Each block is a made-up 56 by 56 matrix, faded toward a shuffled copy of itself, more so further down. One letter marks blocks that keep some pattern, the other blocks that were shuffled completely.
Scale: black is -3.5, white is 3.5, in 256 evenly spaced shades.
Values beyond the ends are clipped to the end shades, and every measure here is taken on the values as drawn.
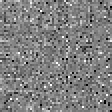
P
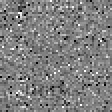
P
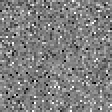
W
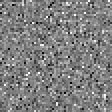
W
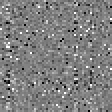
P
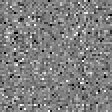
P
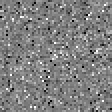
W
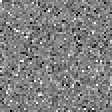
W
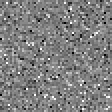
W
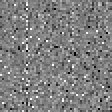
P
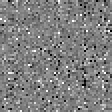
P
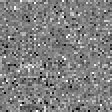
P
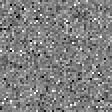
W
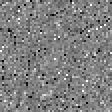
W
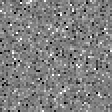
W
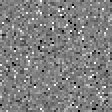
W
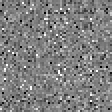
P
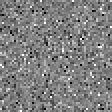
W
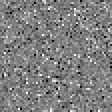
W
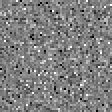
W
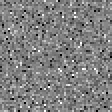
W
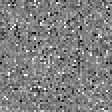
P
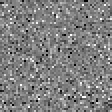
W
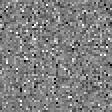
P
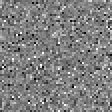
P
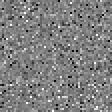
P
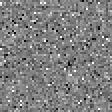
W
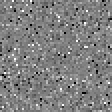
W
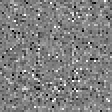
P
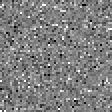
W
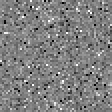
W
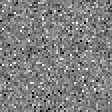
W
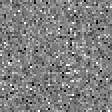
W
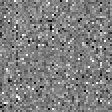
P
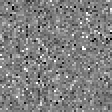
P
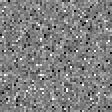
W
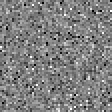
W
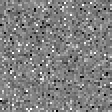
W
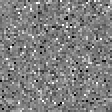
W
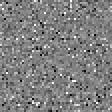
P
